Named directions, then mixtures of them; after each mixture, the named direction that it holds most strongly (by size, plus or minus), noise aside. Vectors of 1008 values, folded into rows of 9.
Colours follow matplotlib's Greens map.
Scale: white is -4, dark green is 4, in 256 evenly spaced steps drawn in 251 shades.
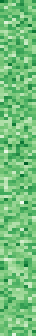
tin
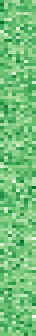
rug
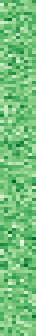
rug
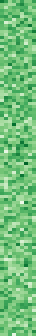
tin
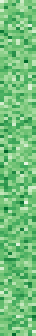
tin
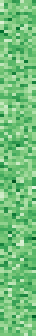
rug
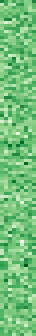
tin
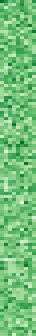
tin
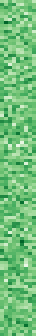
tin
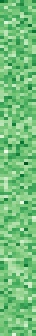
tin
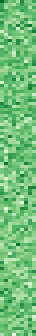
tin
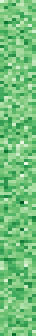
tin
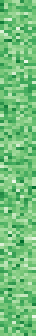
rug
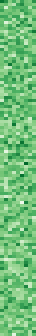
tin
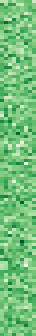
tin
